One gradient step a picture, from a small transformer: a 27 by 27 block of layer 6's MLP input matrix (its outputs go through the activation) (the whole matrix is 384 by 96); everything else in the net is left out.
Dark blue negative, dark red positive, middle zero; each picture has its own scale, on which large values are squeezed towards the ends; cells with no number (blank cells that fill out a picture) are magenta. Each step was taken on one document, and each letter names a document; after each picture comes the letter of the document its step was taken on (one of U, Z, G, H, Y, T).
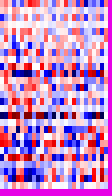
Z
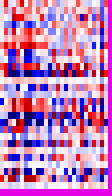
Z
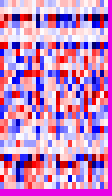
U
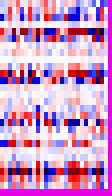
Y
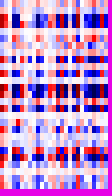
U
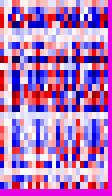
U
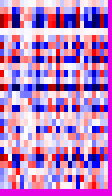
U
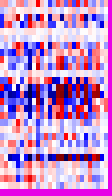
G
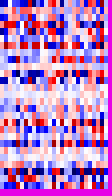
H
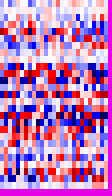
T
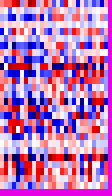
Z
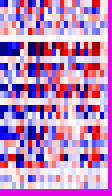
G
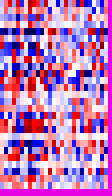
Z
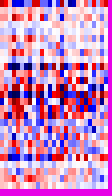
Z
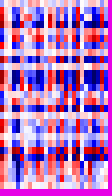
U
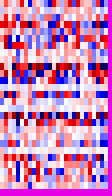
T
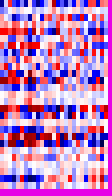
H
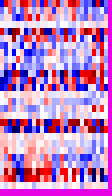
Y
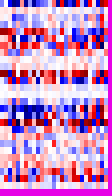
Y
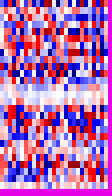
H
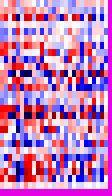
Z
